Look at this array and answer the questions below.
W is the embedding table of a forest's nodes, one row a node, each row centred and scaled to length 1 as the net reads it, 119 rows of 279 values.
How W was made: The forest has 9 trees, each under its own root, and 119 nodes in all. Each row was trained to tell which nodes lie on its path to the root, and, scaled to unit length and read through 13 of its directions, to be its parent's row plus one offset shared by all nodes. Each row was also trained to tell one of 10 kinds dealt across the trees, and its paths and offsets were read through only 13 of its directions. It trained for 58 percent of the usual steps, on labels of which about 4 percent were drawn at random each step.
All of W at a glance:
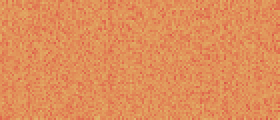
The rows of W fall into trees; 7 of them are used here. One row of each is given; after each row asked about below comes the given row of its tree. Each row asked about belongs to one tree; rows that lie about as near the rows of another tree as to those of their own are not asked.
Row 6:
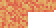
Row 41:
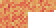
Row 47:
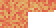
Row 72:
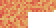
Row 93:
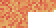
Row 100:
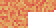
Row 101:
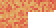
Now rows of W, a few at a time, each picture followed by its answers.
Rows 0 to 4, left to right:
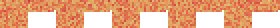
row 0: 101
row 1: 101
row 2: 6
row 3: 93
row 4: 72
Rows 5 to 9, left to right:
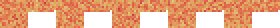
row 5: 47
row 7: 101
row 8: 100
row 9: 6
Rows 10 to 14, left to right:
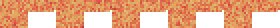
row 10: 101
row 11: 93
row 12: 93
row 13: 100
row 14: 93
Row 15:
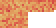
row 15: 101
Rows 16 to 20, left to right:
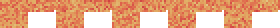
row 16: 6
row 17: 101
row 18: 101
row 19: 101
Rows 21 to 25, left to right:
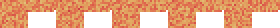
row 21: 6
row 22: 6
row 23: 72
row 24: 72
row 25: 100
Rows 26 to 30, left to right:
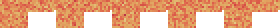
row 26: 93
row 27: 47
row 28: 72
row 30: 47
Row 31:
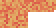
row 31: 101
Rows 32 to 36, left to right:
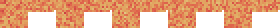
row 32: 93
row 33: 100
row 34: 72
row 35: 72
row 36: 41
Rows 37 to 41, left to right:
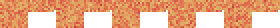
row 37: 100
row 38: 93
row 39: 72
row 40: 100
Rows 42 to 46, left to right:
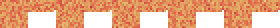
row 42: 100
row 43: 93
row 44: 47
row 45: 72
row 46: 72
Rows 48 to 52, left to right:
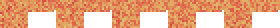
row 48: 100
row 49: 47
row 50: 72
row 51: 6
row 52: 6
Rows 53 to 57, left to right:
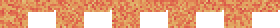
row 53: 6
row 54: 93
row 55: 100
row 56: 93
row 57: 100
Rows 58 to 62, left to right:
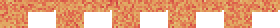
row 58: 93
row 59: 6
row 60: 47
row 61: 93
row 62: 93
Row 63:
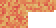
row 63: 41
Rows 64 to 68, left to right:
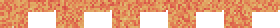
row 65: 101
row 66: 72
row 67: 47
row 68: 41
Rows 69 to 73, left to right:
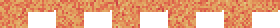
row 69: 72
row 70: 72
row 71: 93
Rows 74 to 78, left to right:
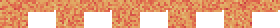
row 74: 47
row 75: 101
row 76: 101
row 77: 93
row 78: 93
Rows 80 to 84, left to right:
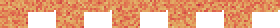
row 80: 6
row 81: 93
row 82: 100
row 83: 100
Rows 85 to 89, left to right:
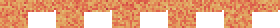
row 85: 6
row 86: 93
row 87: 47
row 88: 100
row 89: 72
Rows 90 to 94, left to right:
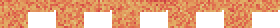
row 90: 6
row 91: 72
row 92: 101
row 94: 101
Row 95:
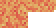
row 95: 41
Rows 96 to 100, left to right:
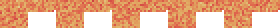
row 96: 100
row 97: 72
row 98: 100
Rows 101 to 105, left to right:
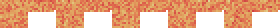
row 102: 101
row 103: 72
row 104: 72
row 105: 100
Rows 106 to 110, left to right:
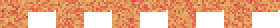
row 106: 6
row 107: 100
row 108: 101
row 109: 93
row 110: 100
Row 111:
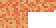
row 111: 6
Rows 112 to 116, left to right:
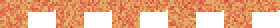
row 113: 72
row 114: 101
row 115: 72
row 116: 47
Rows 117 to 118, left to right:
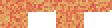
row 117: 100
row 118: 100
